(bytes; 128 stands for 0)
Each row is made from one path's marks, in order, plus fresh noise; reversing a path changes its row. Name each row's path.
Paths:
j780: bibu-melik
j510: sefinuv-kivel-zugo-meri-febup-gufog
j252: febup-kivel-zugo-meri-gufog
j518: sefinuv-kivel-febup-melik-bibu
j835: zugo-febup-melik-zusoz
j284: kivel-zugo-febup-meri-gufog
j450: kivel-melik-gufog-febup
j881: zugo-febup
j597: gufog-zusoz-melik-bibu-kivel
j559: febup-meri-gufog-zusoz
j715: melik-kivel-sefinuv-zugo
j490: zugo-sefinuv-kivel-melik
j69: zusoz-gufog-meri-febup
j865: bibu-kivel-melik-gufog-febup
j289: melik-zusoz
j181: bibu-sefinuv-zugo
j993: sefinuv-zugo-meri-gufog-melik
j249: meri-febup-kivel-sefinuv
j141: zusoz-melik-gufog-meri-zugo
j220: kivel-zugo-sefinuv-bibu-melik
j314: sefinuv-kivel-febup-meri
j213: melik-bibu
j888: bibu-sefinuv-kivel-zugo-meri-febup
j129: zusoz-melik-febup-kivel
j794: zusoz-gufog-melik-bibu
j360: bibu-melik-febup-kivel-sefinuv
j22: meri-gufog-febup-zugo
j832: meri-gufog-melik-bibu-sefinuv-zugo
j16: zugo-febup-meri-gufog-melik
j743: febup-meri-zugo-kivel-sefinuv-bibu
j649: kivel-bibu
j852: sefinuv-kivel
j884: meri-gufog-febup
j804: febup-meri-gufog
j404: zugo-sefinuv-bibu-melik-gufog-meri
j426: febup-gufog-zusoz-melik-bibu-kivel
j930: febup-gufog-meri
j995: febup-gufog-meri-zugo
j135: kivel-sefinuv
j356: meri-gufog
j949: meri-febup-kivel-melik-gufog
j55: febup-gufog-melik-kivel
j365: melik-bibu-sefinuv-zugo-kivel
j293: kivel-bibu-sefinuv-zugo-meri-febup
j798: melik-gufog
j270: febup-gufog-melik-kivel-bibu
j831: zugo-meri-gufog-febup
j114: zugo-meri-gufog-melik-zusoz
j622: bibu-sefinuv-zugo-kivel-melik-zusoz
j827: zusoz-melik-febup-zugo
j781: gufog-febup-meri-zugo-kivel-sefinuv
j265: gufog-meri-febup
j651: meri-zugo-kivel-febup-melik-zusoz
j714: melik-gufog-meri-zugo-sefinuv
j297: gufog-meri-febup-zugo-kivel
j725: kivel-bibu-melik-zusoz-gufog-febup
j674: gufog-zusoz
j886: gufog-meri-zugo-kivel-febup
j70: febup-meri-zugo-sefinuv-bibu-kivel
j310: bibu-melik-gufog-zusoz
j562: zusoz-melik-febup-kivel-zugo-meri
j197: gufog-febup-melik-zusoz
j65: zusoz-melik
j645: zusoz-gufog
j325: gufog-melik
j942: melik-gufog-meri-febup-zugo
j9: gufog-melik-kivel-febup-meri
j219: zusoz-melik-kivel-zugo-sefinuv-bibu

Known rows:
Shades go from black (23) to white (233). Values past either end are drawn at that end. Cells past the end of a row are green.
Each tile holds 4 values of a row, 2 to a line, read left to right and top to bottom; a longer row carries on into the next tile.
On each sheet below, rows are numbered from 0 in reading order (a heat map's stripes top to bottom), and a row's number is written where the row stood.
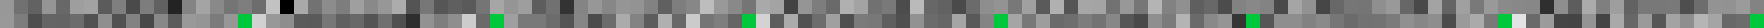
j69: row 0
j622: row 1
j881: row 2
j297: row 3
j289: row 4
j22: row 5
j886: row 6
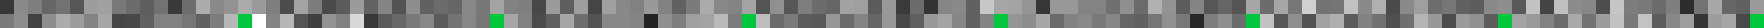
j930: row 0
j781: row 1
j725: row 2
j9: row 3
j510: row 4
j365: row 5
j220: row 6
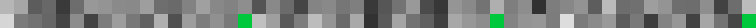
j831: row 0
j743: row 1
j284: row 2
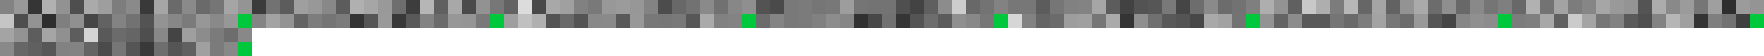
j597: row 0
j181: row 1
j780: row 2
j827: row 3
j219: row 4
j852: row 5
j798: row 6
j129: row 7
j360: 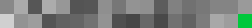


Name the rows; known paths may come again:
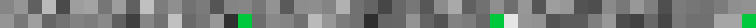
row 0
j289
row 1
j645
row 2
j360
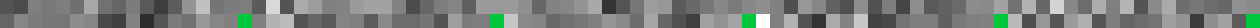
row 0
j827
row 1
j780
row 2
j518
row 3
j781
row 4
j365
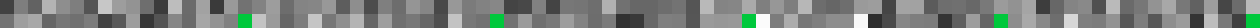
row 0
j181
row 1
j649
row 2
j995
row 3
j714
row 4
j284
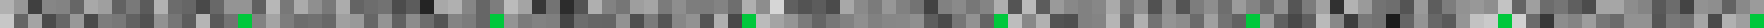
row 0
j297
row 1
j65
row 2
j835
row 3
j16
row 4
j325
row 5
j426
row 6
j404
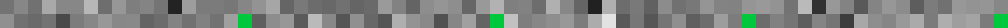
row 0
j314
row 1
j949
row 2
j135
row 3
j884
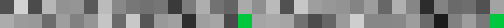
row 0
j220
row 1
j993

